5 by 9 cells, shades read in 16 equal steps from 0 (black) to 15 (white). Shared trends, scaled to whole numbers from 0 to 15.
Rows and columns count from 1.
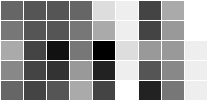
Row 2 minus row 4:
-1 1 2 -2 8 0 -1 1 1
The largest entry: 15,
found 3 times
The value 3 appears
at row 4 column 3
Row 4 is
8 4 3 9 2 14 5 8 14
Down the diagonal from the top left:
6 5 1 9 4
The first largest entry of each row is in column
9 9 9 6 6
